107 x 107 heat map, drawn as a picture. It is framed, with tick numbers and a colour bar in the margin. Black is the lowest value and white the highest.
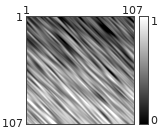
Odd rows or columns: none. Histogram: bell-shaped. Slope: up to the bottom. Lone odd cells: none. Grain: diagonal, down to the right.
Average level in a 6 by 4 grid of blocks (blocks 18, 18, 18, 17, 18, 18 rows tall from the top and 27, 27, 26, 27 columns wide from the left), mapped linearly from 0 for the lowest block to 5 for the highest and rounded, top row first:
1001
1121
3232
4443
5444
5555
